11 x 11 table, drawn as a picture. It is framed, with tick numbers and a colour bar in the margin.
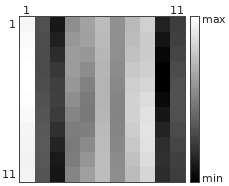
Average level on the scale: 50%. Grain: streaks running down. Calmest part: top middle.
